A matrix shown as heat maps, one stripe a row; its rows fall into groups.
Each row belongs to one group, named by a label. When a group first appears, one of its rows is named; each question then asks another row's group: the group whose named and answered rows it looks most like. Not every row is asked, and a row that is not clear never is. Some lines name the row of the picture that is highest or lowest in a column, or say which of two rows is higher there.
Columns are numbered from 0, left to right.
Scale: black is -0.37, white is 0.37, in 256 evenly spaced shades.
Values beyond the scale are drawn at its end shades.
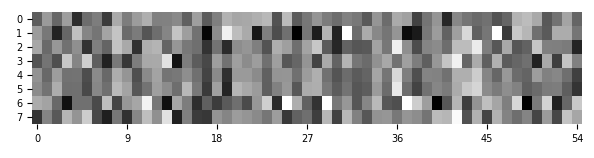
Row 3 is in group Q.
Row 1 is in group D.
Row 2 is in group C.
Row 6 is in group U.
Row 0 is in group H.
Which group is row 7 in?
Q
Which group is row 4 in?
C
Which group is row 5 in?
C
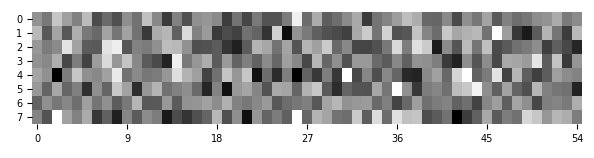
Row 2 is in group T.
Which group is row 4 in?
D
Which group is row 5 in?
C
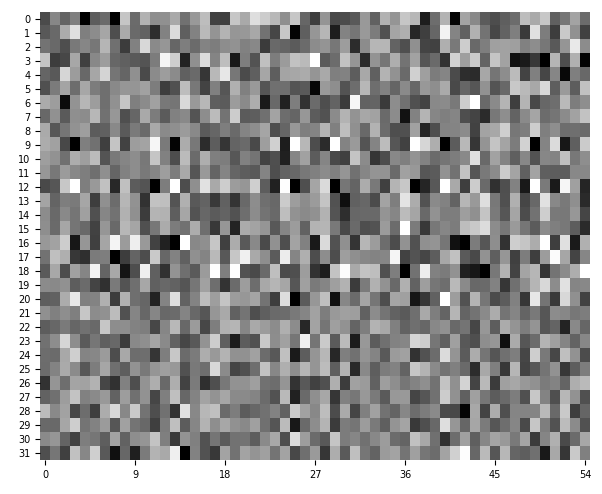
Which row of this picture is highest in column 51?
17
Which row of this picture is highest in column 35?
17
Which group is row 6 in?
D
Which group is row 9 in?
U
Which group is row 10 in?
D
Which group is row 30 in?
U
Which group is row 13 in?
C
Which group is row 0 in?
H
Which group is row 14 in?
C
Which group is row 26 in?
Q
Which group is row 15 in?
C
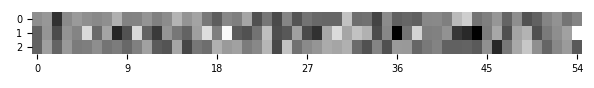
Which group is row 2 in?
H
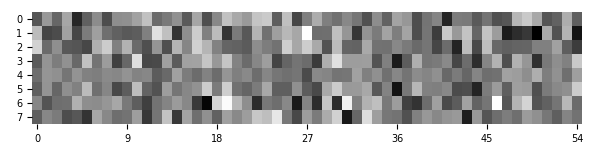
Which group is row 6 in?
D
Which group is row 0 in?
H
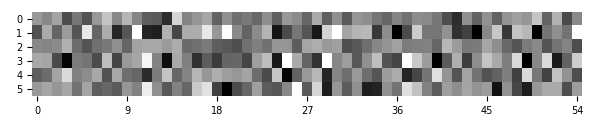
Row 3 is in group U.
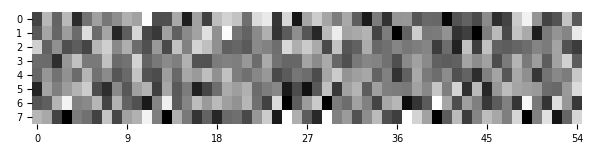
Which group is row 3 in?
T
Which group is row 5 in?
Q
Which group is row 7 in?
U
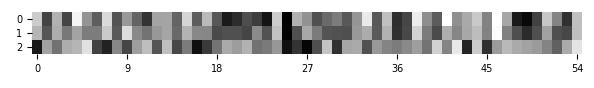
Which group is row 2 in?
Q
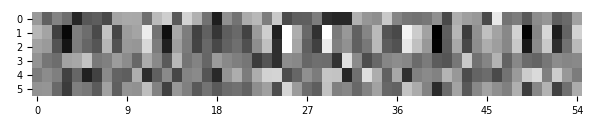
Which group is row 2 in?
U
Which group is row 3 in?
D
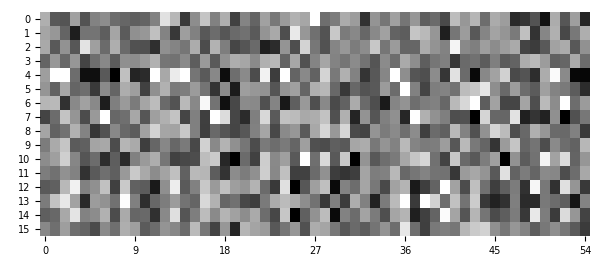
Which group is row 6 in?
D
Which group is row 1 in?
U
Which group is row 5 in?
C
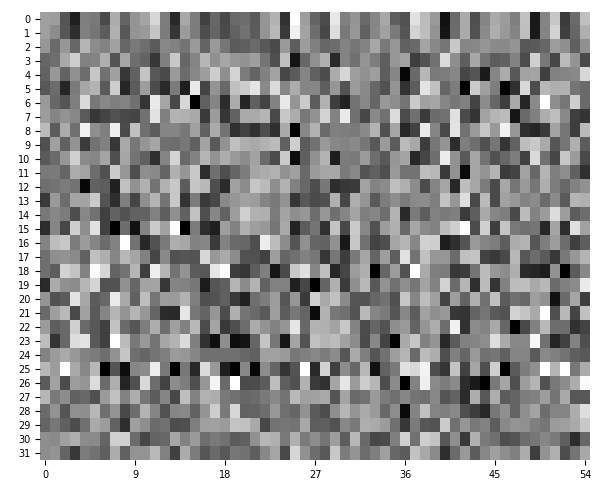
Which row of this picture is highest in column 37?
18
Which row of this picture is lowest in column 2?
5
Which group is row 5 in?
T
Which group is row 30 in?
T
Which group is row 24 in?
T
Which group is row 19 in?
Q
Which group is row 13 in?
Q
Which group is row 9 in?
H
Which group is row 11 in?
T
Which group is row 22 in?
T
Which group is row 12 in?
H
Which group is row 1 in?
U
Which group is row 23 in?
T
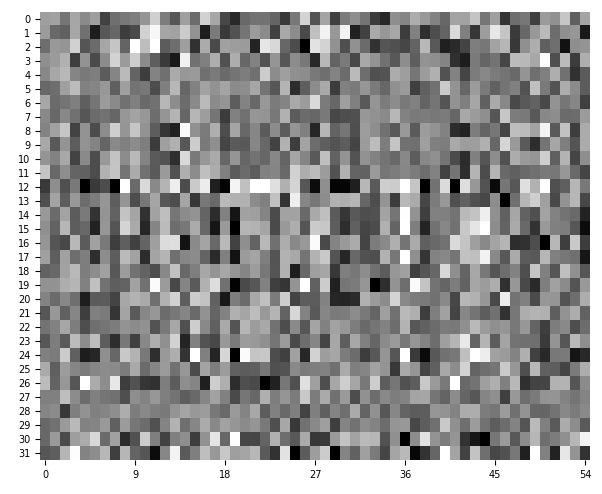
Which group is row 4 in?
T
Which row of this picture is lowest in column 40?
2
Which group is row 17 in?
C
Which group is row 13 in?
H
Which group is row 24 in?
C
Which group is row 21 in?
H
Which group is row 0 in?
D
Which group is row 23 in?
Q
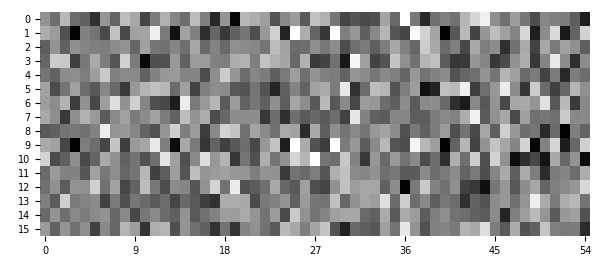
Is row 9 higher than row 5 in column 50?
Yes
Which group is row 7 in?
D
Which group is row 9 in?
U
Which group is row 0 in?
C
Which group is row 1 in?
U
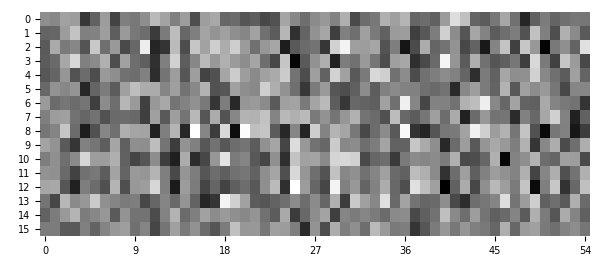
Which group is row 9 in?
U
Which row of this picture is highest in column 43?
8
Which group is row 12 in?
U
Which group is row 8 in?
C
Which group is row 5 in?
H
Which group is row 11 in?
U
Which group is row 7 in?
T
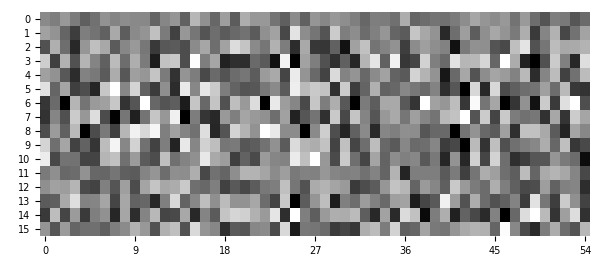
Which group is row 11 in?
T
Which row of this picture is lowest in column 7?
7
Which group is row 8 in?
H
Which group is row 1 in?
U
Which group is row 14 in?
H
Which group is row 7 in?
Q
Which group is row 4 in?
U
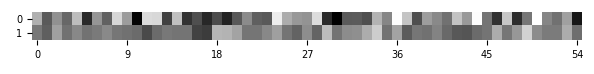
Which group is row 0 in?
C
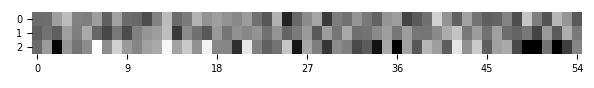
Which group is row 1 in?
Q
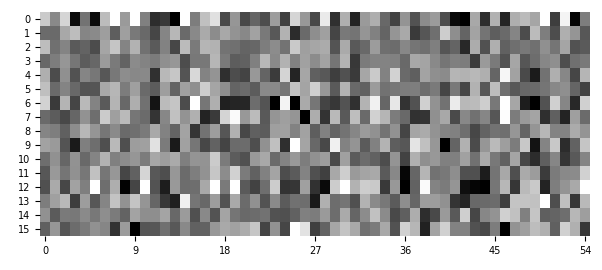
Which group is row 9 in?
U
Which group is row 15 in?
H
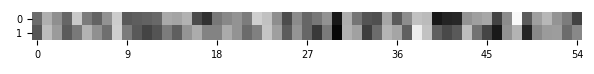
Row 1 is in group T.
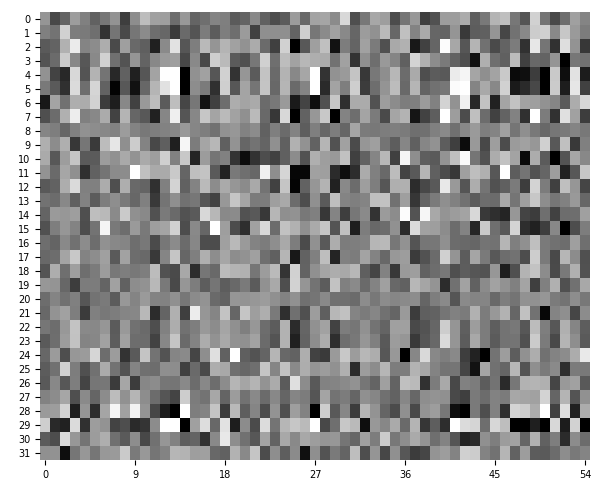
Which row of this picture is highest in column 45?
29
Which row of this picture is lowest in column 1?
29
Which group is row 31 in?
D
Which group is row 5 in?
Q
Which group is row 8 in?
D
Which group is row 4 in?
Q
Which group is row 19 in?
U
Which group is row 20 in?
H
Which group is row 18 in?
H
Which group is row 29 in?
Q
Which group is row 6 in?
Q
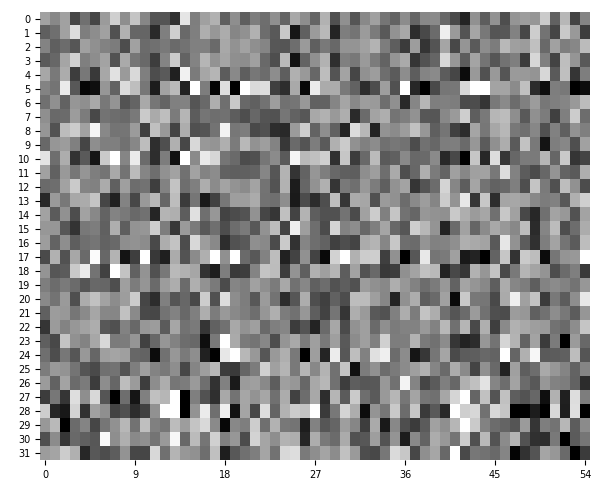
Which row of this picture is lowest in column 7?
27
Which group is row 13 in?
Q
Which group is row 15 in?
U
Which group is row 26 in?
C
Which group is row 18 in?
T
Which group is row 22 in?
Q
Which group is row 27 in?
Q
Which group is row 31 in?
T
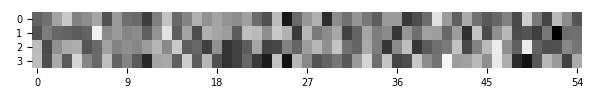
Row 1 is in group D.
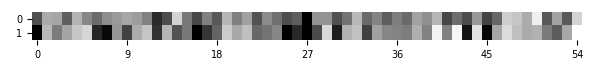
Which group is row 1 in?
Q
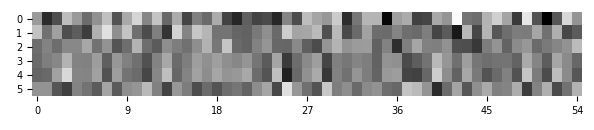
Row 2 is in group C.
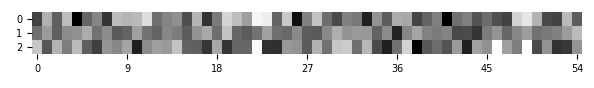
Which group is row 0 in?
H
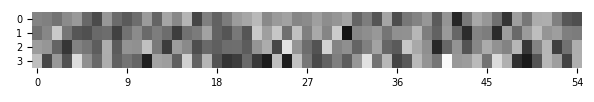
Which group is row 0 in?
T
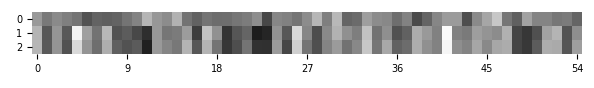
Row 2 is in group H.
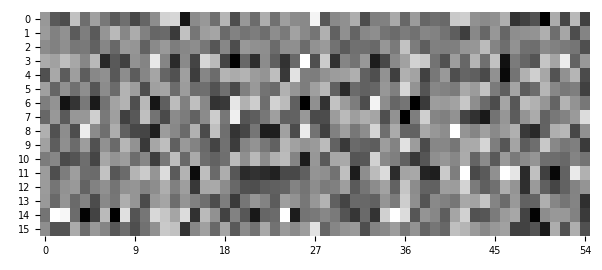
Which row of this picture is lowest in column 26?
6
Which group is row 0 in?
Q
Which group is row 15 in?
Q
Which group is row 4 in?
H
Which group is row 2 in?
C
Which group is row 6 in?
D
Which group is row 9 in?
C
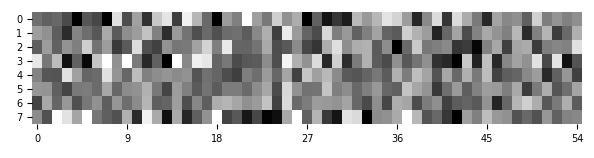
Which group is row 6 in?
H
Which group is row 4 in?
T
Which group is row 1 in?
U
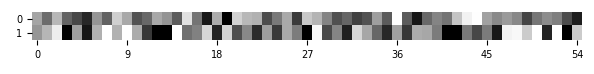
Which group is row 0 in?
C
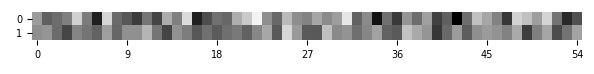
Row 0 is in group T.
